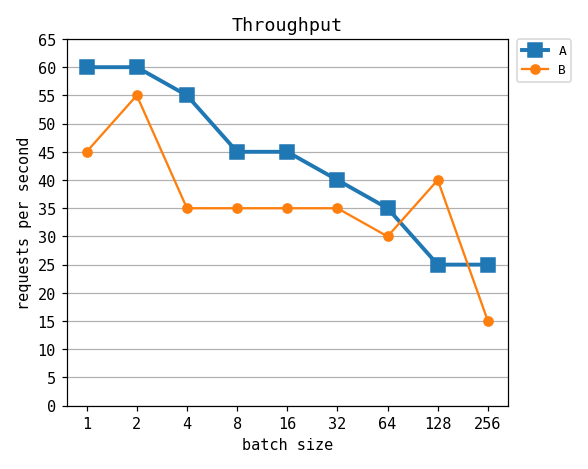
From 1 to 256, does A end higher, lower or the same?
lower
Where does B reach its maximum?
2
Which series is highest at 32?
A
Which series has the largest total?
A
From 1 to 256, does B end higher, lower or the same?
lower
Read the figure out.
Title: Throughput
x-axis: batch size, ticks 1 2 4 8 16 32 64 128 256
y-axis: requests per second, ticks 0 5 10 15 20 25 30 35 40 45 50 55 60 65
Legend: A, B
Values:
A: 60 60 55 45 45 40 35 25 25
B: 45 55 35 35 35 35 30 40 15
